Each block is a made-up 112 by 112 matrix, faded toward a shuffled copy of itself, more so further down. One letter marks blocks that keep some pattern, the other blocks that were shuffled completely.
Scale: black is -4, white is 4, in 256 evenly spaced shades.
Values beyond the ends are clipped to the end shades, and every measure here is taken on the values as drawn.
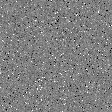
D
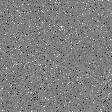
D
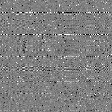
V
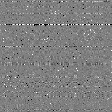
V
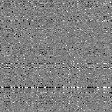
V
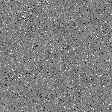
D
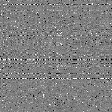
V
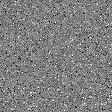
D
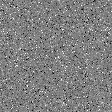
D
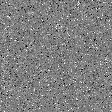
D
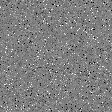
D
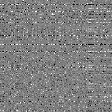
V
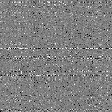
V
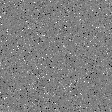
D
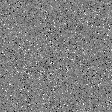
D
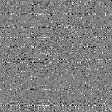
V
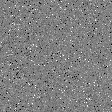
D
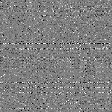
V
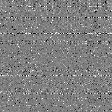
V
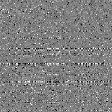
V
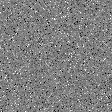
D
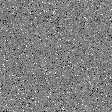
D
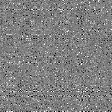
V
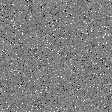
D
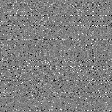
V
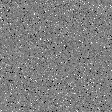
D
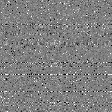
V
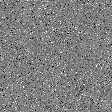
D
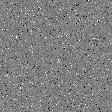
D
